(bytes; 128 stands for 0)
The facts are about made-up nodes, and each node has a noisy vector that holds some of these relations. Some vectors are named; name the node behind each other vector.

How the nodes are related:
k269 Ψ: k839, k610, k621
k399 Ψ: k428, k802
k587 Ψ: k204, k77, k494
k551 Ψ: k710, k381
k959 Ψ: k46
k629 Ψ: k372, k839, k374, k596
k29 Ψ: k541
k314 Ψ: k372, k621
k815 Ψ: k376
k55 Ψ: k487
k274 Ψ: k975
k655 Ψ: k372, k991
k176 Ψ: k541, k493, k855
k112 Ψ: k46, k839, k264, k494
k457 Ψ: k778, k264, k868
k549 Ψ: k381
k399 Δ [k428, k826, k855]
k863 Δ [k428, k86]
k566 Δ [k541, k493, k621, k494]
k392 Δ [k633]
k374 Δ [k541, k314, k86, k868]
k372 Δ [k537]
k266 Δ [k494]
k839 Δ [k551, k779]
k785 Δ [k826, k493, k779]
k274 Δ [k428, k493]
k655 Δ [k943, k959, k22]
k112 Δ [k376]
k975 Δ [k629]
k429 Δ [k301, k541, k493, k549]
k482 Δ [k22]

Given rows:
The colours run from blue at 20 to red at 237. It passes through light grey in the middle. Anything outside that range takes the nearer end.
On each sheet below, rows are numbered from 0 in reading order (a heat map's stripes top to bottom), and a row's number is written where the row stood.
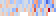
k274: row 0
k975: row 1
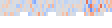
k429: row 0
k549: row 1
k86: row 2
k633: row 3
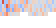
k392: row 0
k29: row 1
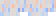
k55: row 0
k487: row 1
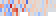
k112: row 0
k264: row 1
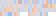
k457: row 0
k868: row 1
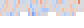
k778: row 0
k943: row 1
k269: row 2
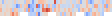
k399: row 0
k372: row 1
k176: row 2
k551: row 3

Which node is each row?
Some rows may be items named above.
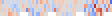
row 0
k428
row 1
k655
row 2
k46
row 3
k112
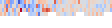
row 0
k975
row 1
k372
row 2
k269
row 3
k802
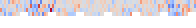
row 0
k655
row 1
k376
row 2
k621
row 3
k596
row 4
k815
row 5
k494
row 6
k537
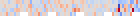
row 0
k374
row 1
k855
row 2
k839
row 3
k826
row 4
k629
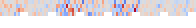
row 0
k839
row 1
k863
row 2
k112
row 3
k959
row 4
k376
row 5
k785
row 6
k779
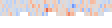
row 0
k301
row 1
k839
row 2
k399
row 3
k266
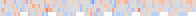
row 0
k587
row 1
k839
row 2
k991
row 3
k314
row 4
k482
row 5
k610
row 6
k610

